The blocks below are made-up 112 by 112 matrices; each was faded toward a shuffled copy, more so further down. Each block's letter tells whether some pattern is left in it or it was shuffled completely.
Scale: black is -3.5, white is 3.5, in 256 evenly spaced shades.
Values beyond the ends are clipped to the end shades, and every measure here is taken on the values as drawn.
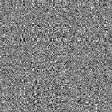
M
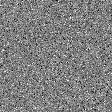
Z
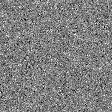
Z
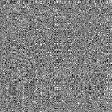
M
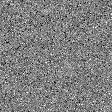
Z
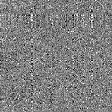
M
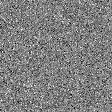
Z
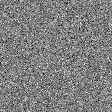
Z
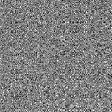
M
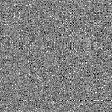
M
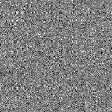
M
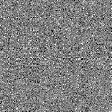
M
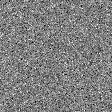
Z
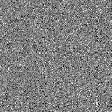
M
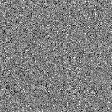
M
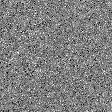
Z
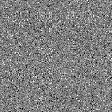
M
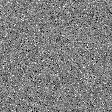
Z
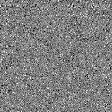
M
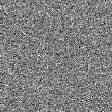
M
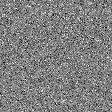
Z
